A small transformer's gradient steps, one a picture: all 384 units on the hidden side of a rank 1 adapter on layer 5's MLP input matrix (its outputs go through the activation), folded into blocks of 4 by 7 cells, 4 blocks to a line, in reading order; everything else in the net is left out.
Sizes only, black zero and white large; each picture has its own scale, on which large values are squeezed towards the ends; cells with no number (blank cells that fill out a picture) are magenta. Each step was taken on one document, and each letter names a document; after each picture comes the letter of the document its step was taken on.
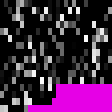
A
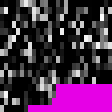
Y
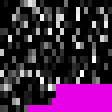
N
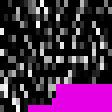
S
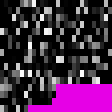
N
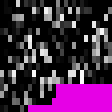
A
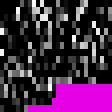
S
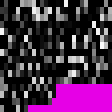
S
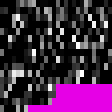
N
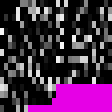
S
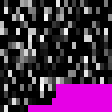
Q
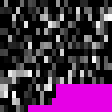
N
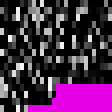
S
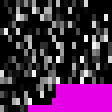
A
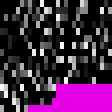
S
